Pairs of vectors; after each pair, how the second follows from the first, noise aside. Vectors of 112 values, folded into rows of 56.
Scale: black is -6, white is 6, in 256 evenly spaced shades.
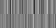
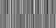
negated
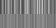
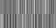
shuffled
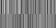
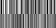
scaled up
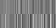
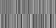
negated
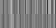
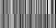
scaled up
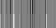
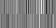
shuffled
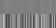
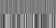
negated
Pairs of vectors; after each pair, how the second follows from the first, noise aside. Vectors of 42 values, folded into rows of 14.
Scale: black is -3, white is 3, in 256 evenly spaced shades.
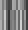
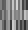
shuffled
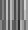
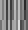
negated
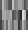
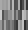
shuffled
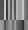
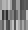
shuffled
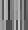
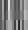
negated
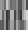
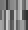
negated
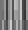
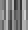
negated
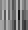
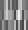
sign-scrambled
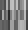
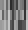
negated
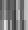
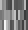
sign-scrambled
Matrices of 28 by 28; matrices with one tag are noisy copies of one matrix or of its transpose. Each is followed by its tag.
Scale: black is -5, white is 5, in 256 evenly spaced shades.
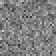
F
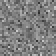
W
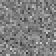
W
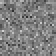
F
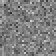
F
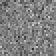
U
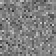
F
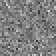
W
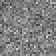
U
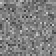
F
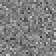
W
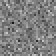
W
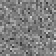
W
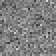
U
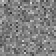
F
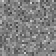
F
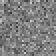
F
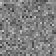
F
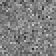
U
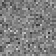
U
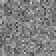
F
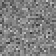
U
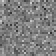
F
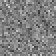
W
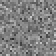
W
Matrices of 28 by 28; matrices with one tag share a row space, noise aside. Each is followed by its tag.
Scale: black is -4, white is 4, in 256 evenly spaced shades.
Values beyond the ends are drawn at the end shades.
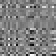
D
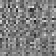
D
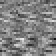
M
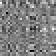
D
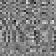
D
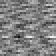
M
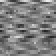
M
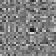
D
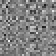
D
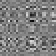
D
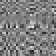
D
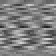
M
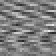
M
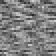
M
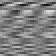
M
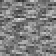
M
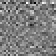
D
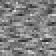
M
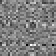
D
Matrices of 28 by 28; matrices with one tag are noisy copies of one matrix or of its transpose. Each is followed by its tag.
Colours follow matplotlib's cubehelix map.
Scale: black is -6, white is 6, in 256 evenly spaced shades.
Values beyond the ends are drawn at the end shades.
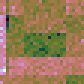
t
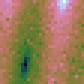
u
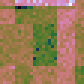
t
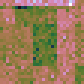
t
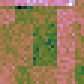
t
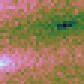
u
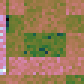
t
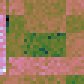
t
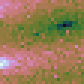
u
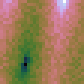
u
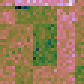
t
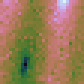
u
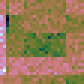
t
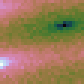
u
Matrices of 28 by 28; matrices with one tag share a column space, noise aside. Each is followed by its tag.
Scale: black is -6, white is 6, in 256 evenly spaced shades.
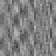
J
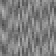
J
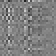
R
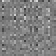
R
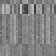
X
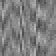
J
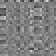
R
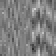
J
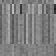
X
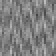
J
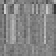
X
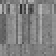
X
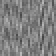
J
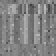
X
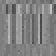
X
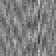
J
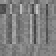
X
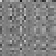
R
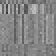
X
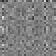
R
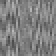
J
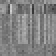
X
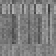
X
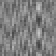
J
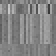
X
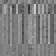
X
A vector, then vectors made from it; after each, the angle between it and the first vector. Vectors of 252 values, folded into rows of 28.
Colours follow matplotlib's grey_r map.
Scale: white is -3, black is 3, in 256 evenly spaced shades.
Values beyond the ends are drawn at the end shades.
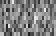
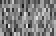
nearly parallel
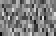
partly opposed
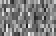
nearly opposite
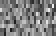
orthogonal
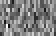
nearly opposite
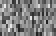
orthogonal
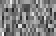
partly aligned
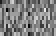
nearly parallel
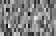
nearly parallel
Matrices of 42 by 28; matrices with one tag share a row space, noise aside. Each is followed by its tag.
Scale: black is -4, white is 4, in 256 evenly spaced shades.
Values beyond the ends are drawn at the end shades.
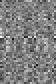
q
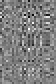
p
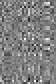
p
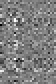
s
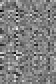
s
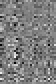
s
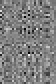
p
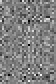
p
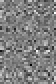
q
